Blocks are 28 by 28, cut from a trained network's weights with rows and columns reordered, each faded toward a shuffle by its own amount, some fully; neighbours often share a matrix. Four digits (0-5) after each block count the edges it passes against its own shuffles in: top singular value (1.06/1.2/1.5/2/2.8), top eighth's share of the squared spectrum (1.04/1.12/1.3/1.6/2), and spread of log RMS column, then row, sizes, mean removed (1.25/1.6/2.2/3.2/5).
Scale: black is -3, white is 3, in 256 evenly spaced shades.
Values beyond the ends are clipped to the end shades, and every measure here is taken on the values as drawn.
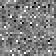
1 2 0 1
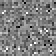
0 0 0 0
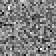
0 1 0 0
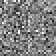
1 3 1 1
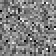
0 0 0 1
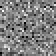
0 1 0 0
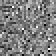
1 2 0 0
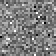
0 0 0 0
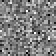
1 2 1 0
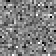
0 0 0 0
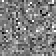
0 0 0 0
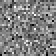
1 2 0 0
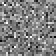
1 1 0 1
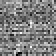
3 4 2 1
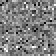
1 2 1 0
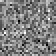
0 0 0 0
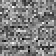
2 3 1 1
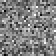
1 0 0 0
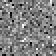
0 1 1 0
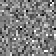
1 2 0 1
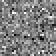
1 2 1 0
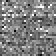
2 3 1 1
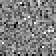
1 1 0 0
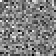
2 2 0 1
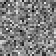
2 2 0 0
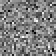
2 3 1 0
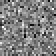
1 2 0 0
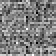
2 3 0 0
